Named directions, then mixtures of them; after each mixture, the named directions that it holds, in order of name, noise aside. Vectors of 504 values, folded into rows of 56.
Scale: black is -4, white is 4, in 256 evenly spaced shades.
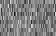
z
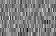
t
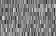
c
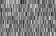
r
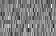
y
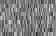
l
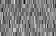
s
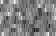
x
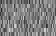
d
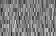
d, s, y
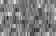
x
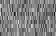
z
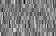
s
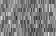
l, x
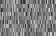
l, r, s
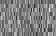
l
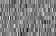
t
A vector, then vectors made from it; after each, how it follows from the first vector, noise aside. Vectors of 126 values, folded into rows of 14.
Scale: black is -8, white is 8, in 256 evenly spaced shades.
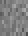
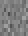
wrapped around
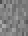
reversed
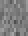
wrapped around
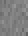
shrunk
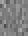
wrapped around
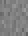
shrunk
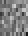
scaled up
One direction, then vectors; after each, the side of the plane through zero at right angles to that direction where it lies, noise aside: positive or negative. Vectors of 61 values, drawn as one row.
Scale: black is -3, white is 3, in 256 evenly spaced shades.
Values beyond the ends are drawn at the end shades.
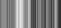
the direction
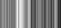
positive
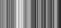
positive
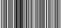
negative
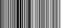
negative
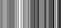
positive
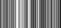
positive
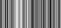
positive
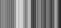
positive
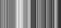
positive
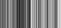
negative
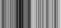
negative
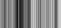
negative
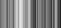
positive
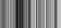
negative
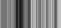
negative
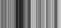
negative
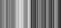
positive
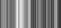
positive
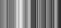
positive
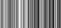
positive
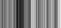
negative
